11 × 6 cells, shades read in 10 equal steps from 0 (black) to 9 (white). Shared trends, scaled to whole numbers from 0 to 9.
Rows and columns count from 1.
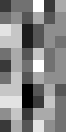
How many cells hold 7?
9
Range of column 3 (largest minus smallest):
4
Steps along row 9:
same down up up down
